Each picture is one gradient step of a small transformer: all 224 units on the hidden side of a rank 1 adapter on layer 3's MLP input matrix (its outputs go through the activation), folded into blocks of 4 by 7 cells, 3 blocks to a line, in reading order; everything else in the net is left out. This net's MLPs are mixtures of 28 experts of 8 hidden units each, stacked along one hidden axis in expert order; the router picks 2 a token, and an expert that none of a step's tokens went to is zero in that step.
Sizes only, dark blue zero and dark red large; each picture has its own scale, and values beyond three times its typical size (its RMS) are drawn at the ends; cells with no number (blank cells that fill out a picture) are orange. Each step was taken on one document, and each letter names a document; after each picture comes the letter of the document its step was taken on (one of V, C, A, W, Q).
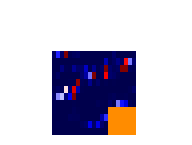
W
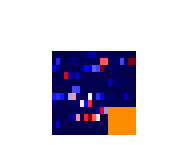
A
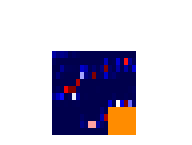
W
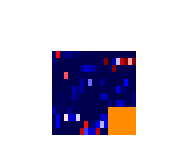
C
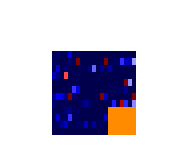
C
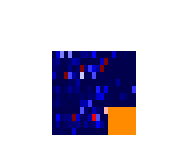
A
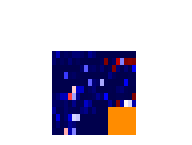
C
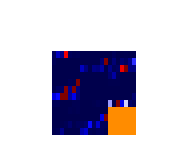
W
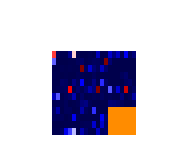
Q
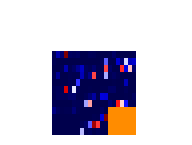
W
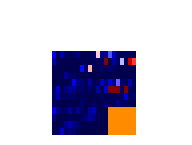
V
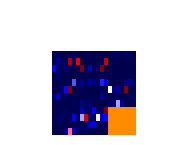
Q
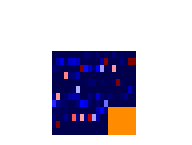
A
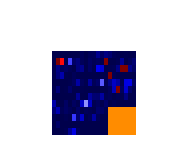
V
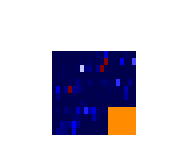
V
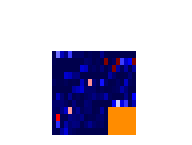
C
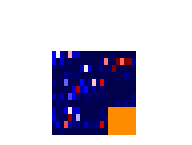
C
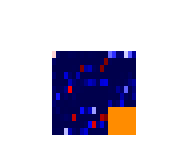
Q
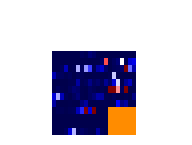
V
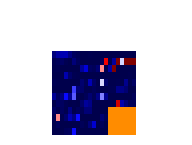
C
